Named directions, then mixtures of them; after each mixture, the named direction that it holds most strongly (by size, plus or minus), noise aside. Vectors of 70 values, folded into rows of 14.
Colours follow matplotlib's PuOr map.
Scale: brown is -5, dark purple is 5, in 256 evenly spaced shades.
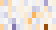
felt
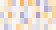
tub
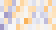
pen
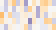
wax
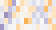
pen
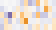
tub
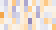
wax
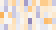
wax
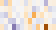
felt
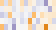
felt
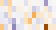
felt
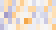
pen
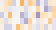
tub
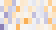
pen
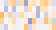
wax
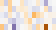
felt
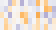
tub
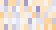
wax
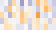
tub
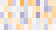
tub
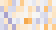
pen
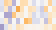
pen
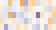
tub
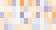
tub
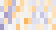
pen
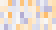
tub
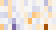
felt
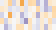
tub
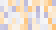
wax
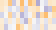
tub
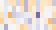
wax
